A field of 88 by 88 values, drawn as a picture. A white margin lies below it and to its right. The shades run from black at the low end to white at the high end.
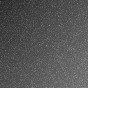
Mirror symmetry: none. Odd rows or columns: none. Slope: up to the bottom right. Ninth with the highest average: bottom right. Stripes: none. Ninth with the lowest average: top left.
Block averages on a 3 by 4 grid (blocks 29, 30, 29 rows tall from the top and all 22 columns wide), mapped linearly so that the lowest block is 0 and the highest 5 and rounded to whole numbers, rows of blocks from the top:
0123 | 1234 | 2345
